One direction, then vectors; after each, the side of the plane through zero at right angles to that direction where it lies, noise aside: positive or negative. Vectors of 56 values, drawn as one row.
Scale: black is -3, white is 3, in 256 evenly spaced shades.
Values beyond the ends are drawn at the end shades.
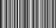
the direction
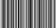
negative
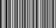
positive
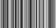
negative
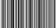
negative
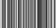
negative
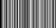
positive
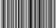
negative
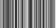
negative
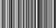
negative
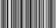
negative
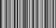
positive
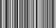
positive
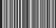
positive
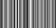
positive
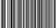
negative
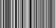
negative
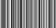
negative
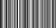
positive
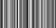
positive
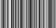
negative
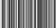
negative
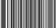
negative
